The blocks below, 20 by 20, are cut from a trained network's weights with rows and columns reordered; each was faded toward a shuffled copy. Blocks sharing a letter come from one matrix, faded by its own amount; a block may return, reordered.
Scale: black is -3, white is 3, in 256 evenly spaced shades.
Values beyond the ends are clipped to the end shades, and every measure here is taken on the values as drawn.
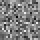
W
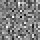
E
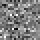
E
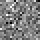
E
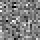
E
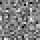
E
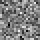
W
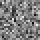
W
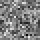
W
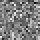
W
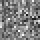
W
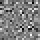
E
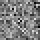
E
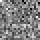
W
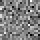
E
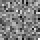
W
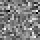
E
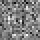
E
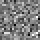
E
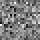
E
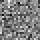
W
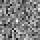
W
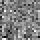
E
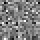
E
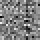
E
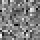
E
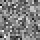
W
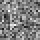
W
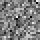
W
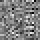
E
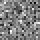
W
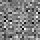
E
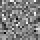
E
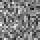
W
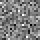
W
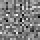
E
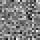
W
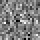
E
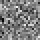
W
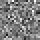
W
